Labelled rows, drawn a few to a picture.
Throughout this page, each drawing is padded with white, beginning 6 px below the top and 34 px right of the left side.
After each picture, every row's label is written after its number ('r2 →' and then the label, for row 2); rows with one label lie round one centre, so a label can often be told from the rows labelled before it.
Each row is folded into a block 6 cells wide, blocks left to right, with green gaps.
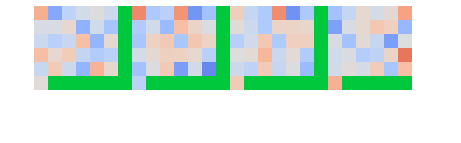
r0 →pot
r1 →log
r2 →log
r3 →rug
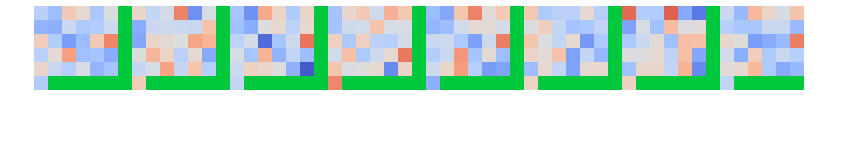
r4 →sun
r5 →log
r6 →sun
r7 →rug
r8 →sun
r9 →pot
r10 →log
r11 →sun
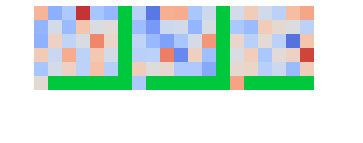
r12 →log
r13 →sun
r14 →rug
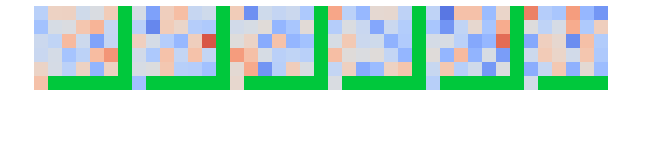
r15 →rug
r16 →sun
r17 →pot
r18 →pot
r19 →sun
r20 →log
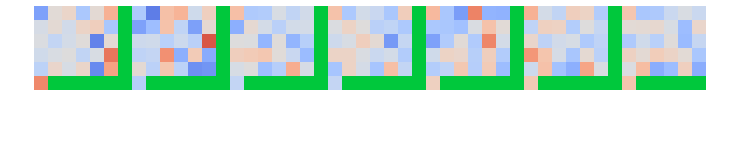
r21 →rug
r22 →sun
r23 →pot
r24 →pot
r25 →log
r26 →pot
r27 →pot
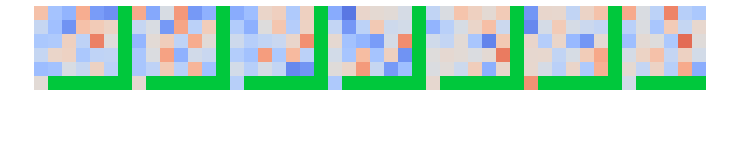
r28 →log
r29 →log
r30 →sun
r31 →sun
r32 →rug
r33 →rug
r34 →log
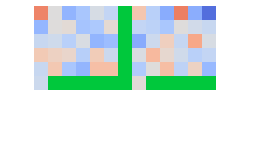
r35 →pot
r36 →log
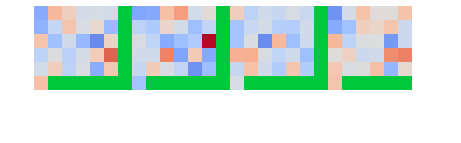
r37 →rug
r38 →sun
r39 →pot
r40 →rug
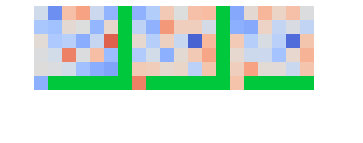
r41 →sun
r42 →rug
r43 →rug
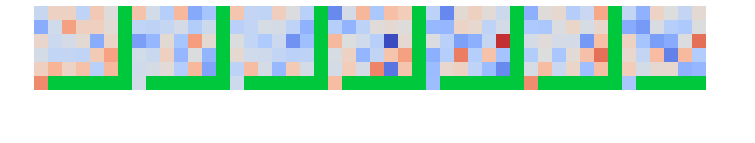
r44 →rug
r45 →log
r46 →pot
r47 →rug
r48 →sun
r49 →rug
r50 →sun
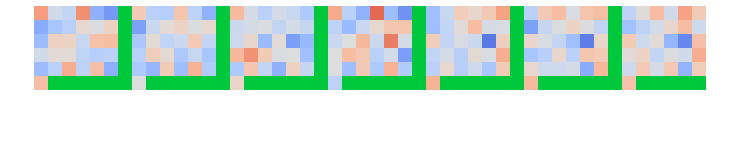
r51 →log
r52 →log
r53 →pot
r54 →log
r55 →rug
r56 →rug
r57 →rug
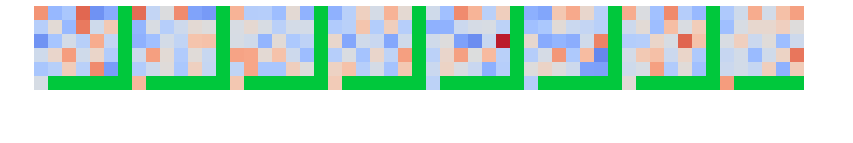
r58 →log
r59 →log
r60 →pot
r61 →rug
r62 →sun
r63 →sun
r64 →log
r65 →rug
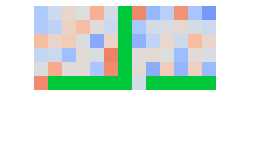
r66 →rug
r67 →log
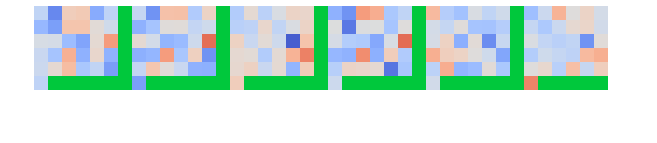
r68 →sun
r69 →sun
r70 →rug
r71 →sun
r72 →pot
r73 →rug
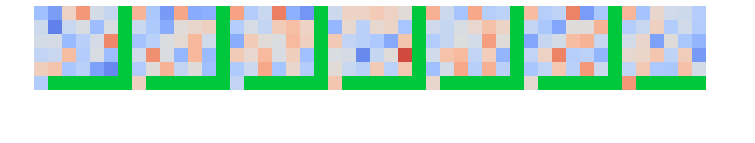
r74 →sun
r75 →log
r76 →log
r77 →rug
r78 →log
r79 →log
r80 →pot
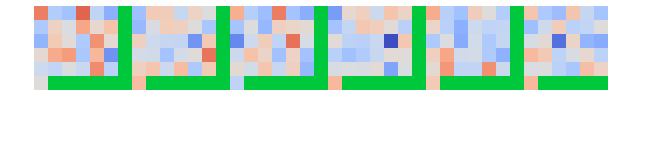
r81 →log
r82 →rug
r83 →log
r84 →rug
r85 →pot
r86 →pot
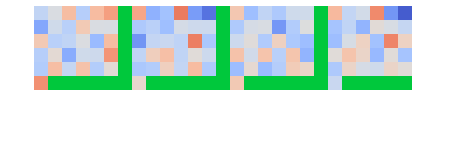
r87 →rug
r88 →log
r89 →pot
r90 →log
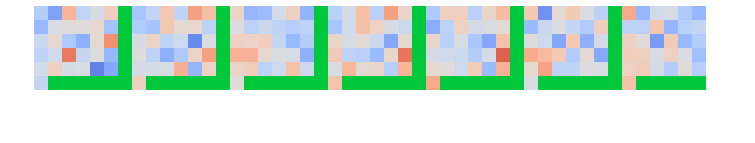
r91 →sun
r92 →rug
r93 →pot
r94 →rug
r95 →rug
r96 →pot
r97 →pot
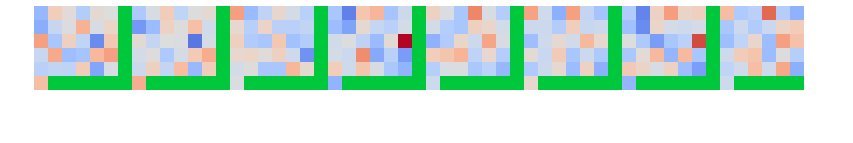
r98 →rug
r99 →rug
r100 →pot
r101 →sun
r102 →log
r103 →log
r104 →sun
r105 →log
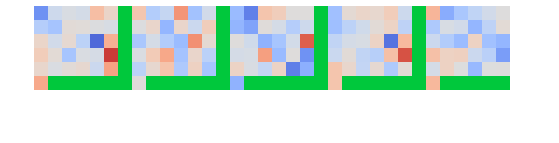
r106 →rug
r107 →log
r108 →sun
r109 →rug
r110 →pot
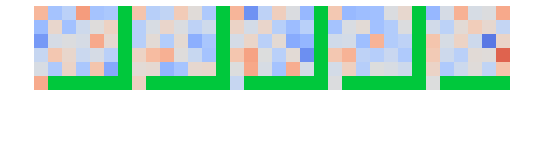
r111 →log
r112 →pot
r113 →pot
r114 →pot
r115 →rug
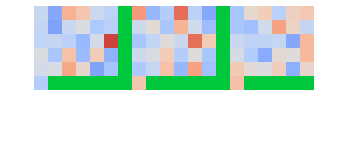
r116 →sun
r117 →log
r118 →rug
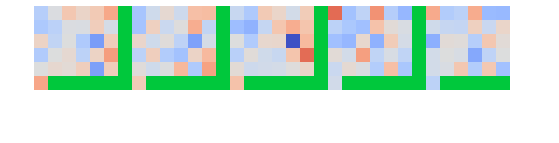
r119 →rug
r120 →rug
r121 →rug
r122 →log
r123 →log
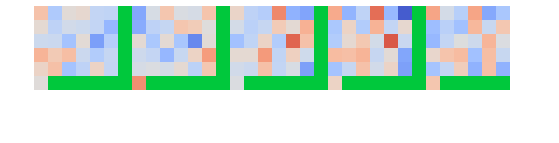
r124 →pot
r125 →rug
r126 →log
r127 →log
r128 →log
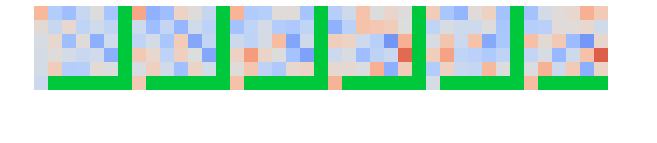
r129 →pot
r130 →pot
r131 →pot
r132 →rug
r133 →pot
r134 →rug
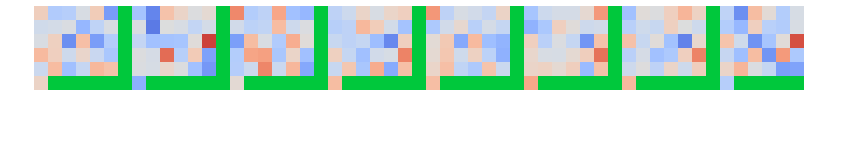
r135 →pot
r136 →sun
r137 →log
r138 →rug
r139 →pot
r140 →rug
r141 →rug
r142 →sun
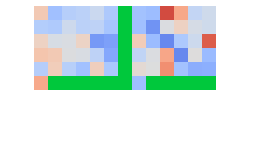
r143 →pot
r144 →sun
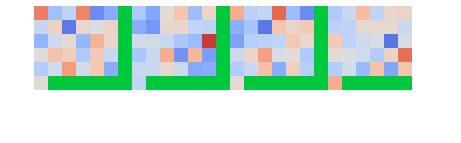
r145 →log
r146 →sun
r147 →log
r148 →rug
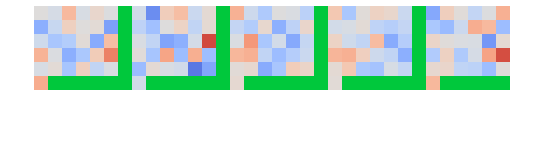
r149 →rug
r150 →sun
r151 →pot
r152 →pot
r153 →rug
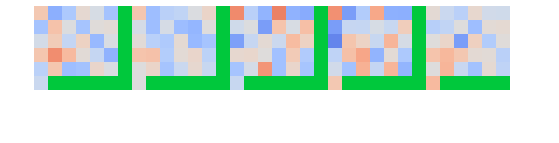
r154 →pot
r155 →pot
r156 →log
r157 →log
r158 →pot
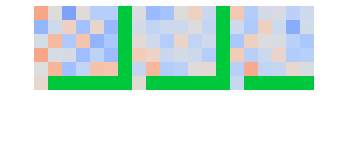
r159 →pot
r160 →pot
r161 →pot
